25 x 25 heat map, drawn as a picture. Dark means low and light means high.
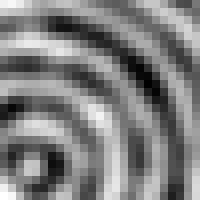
Slope: none. Odd rows or columns: none. Rings: centred on the bottom left. Average level on the scale: 50%.
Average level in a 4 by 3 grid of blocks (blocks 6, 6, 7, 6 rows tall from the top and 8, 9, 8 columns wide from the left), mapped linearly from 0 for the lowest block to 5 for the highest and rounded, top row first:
514
310
242
143
